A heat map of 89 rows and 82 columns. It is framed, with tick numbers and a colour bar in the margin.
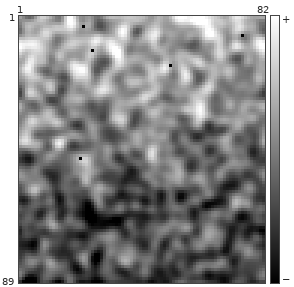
Histogram: bell-shaped. Slope: up to the top. Lone odd cells: 5, each lower than its neighbours. Grain: blotchy. Stripes: none.
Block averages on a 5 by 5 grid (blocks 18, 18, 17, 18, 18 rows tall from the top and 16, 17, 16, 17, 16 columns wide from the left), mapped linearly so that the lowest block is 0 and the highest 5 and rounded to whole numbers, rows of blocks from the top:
55555
34443
32322
10011
00110
